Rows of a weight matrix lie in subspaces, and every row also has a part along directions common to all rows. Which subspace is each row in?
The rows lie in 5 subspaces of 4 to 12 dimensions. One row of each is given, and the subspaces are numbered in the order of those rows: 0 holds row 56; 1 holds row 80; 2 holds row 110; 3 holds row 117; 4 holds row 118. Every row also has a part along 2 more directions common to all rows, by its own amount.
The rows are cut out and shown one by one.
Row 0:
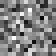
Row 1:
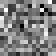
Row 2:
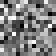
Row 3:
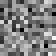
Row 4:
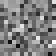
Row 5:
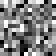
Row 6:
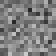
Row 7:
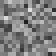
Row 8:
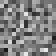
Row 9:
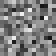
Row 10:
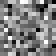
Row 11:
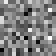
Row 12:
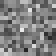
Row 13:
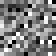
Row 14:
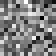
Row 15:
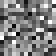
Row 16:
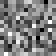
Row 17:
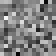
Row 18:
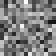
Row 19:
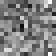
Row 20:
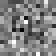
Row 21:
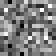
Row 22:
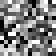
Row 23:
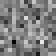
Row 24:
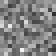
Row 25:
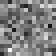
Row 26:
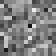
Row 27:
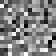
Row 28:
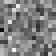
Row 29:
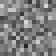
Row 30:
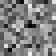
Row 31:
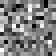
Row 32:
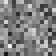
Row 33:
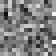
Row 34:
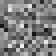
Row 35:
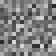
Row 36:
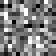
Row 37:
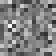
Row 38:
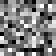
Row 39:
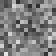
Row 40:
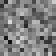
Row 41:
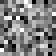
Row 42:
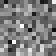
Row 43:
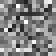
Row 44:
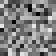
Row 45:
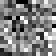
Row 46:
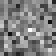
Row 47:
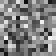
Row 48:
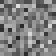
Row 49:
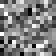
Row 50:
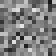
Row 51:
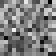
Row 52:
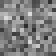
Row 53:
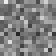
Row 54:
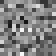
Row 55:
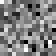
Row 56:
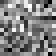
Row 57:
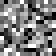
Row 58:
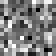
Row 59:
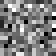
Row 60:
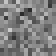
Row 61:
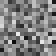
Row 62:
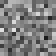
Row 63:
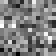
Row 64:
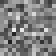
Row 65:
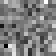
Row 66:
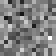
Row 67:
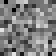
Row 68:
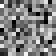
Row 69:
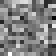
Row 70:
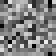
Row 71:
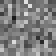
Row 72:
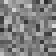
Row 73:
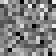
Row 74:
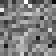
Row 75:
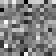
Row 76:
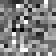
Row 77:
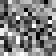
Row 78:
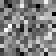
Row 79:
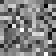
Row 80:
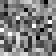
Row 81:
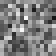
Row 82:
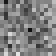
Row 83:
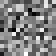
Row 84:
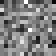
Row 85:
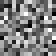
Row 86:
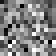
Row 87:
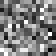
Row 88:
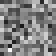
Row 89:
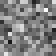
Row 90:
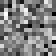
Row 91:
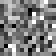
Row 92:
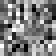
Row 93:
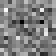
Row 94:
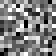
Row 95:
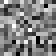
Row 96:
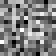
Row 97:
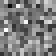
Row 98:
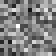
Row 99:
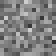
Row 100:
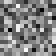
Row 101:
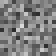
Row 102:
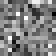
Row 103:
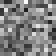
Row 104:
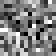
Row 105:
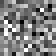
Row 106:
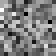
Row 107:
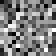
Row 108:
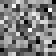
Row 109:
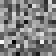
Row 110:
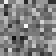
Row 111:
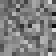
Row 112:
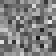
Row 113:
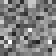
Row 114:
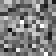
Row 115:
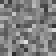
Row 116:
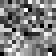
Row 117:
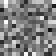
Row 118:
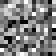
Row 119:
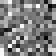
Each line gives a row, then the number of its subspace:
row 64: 0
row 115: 0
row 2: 4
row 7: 2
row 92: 3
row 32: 1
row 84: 3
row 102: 3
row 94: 0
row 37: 4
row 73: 2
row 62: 0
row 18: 3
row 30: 2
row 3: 1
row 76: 3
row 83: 0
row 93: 4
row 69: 4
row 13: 0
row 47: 2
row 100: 4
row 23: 3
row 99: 1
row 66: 2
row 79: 4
